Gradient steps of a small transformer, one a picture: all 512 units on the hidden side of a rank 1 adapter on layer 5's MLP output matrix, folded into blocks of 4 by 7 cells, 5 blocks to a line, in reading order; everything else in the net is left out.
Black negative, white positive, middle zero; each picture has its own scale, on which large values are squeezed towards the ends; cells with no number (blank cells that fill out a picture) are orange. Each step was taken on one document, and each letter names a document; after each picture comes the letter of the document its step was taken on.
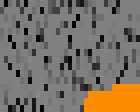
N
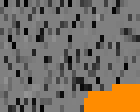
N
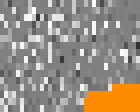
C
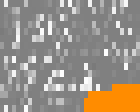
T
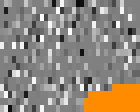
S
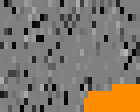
S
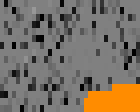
S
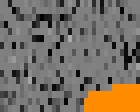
C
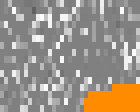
C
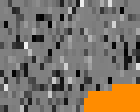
C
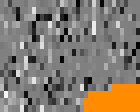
C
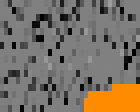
S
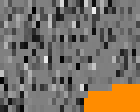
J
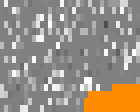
T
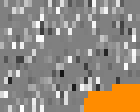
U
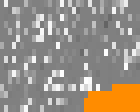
T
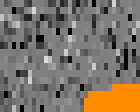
J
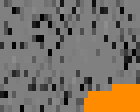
S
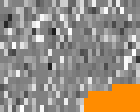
J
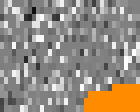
C
